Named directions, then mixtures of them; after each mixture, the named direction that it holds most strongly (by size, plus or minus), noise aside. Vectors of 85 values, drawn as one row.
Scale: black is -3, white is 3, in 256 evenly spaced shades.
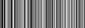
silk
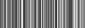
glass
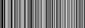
silk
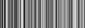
glass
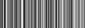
glass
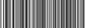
silk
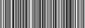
silk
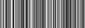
silk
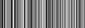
silk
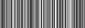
glass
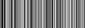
silk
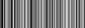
silk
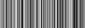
glass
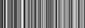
glass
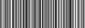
glass
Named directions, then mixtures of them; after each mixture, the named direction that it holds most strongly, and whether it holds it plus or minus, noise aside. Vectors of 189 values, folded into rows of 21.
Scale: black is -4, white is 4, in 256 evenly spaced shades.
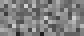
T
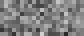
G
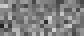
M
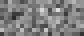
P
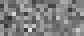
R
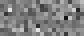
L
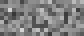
P, plus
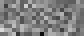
G, minus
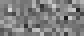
L, plus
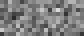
P, plus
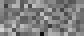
G, minus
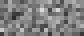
P, plus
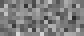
T, minus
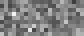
R, plus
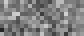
G, plus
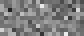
L, minus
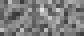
P, plus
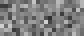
M, minus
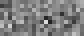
M, minus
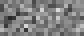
R, plus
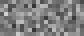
T, minus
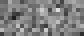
P, plus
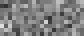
M, minus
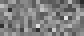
L, minus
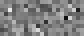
L, plus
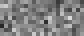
M, plus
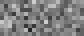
R, minus
